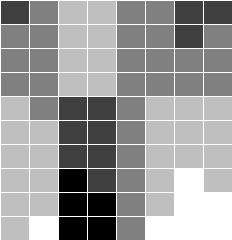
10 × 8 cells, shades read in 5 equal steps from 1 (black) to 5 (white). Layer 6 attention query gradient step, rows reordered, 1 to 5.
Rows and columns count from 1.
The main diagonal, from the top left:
2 3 4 4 3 4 4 4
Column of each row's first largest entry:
3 3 3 3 1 1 1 7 7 2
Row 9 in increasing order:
1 1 3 4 4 4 5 5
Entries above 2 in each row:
5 7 8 8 6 6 6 6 6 6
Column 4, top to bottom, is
4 4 4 4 2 2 2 2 1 1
